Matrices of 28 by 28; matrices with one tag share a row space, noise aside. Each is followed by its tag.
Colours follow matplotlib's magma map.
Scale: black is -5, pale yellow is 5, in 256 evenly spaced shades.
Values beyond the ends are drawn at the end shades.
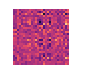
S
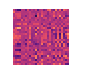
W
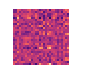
S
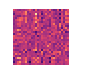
W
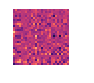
W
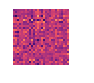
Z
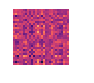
Z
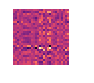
S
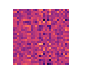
S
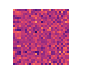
W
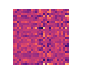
S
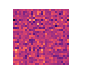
Z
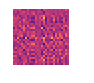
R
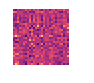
Z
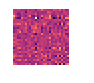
W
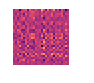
R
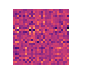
Z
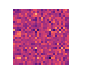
W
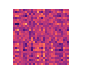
Z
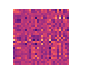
W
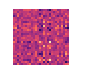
S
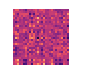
Z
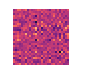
W
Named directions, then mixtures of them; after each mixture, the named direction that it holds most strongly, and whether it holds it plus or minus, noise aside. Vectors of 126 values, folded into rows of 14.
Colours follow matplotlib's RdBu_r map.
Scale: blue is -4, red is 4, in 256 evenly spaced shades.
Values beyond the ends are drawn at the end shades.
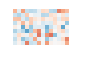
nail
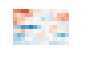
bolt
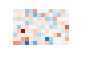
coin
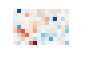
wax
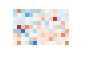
wax, minus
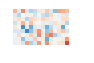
nail, plus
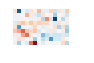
wax, plus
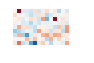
wax, minus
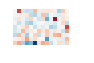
coin, plus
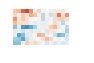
bolt, plus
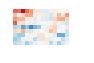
bolt, plus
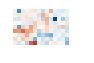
wax, plus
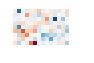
wax, plus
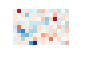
wax, minus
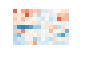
bolt, plus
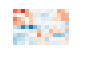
bolt, plus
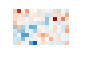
wax, minus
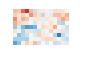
bolt, plus
